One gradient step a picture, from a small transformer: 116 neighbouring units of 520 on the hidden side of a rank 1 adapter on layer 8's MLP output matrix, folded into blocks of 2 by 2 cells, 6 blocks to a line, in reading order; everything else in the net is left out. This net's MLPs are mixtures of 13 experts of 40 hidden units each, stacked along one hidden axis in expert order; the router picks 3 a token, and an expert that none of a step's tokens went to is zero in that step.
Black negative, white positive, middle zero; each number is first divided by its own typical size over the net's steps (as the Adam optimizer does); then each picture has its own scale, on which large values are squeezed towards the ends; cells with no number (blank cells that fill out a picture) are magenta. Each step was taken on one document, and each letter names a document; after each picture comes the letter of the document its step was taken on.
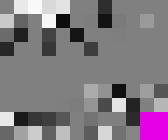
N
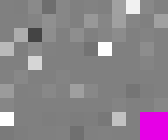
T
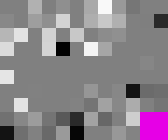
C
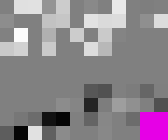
C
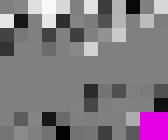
N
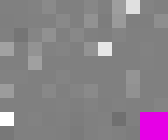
T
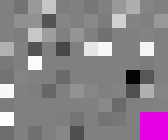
T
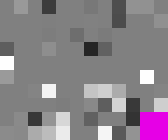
N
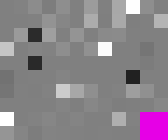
T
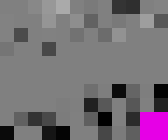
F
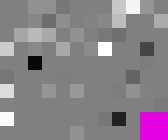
T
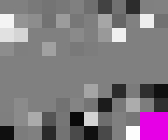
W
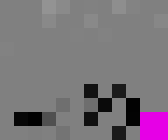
N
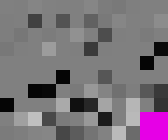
N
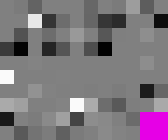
C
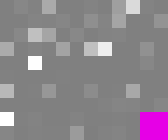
T
